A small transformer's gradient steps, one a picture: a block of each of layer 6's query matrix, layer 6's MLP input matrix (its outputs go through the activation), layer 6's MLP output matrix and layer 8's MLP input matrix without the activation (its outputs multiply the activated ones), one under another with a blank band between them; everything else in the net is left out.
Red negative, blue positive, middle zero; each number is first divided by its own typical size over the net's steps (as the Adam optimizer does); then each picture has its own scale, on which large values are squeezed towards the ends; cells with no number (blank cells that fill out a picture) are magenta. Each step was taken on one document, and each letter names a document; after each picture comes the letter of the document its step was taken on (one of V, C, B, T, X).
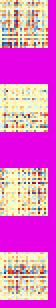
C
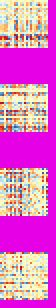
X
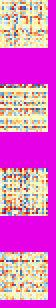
X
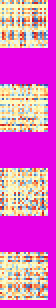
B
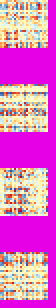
X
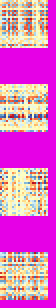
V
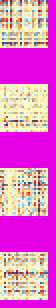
C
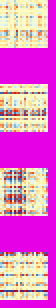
X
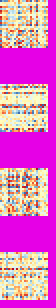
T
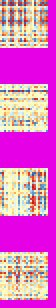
V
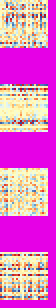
B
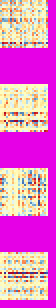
C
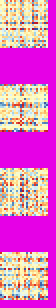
B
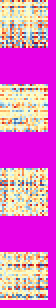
B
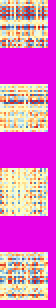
V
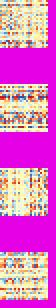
V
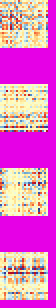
C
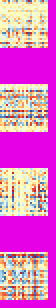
V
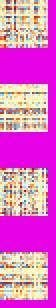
X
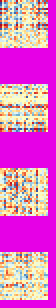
T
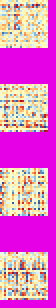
C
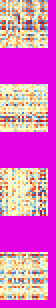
V
